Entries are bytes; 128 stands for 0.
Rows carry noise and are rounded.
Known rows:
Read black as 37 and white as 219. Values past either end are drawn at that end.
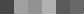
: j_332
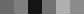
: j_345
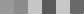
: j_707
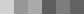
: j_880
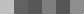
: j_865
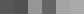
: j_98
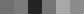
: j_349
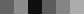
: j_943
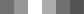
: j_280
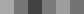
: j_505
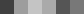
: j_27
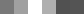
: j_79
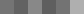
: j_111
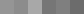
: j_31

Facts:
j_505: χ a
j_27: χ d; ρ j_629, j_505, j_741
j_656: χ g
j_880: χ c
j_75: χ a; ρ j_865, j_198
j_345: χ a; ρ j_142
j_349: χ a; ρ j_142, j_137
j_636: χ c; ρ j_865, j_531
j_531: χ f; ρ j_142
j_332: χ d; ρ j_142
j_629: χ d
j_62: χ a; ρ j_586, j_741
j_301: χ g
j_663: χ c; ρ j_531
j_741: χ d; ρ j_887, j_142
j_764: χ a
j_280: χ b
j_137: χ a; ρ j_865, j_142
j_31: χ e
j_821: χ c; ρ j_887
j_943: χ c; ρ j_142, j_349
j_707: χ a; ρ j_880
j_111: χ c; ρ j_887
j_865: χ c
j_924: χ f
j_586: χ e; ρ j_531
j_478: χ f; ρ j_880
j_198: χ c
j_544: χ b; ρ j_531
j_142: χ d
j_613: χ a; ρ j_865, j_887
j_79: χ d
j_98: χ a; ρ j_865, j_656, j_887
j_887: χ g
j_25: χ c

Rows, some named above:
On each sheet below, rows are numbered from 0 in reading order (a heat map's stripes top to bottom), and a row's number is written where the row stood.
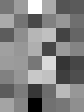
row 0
j_79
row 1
j_505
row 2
j_741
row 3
j_478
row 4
j_142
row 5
j_629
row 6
j_62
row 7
j_531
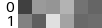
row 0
j_544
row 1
j_656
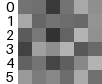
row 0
j_137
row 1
j_198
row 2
j_62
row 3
j_332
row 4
j_636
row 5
j_764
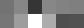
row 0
j_586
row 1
j_79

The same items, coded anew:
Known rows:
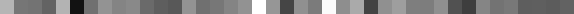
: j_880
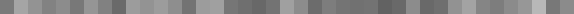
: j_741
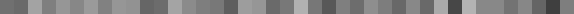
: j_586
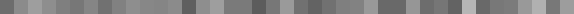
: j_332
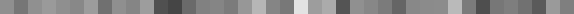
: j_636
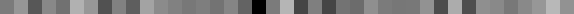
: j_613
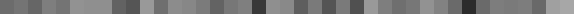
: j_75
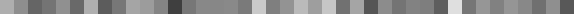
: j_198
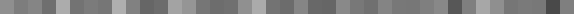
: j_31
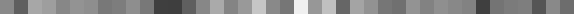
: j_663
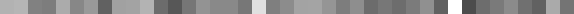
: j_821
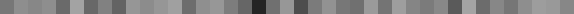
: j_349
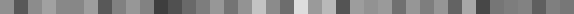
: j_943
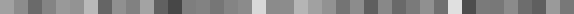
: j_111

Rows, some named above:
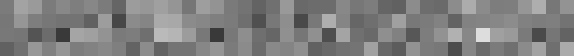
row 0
j_741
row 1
j_505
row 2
j_887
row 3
j_27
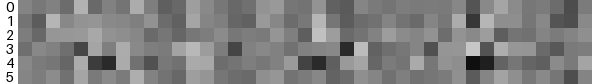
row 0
j_31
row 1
j_586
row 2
j_544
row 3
j_656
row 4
j_707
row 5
j_31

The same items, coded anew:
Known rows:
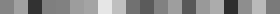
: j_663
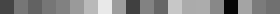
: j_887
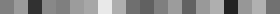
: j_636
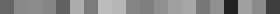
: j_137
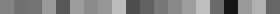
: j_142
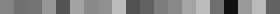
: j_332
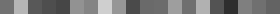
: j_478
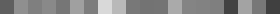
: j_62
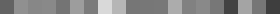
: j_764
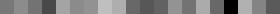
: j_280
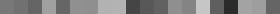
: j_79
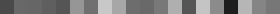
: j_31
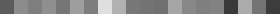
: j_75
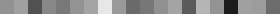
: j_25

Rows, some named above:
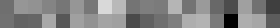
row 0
j_707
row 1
j_741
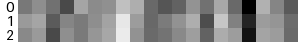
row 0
j_280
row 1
j_880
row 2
j_865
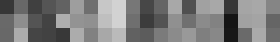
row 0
j_586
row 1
j_544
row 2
j_531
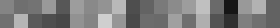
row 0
j_142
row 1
j_478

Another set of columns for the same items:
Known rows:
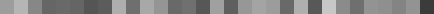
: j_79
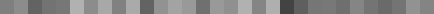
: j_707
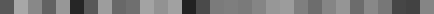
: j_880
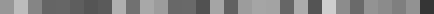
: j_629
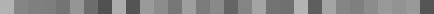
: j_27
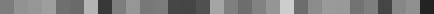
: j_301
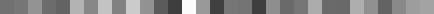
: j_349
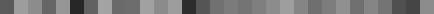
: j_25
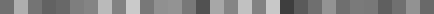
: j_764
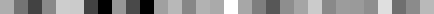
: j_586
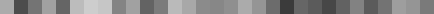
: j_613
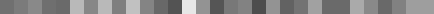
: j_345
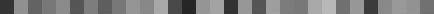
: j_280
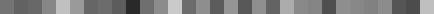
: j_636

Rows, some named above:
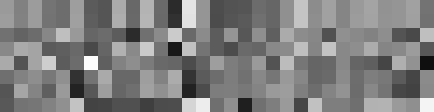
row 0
j_332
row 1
j_332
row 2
j_636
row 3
j_142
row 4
j_887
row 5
j_865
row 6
j_880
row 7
j_531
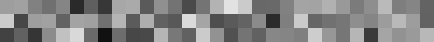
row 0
j_31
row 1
j_741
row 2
j_544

